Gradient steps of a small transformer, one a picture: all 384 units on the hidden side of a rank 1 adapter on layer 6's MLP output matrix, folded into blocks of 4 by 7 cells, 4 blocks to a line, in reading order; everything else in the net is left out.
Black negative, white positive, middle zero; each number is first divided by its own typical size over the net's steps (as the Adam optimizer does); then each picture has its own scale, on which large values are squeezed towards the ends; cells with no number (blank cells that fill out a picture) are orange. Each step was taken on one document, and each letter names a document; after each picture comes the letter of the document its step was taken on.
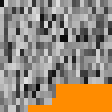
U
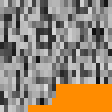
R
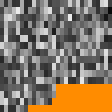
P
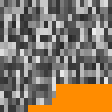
R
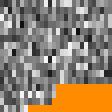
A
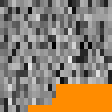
U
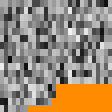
U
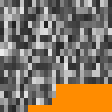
R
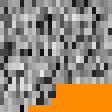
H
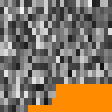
R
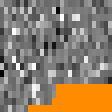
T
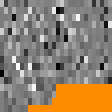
T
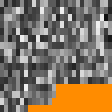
P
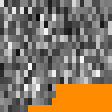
U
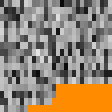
A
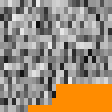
H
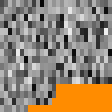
R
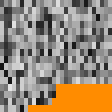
H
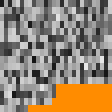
A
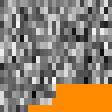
R
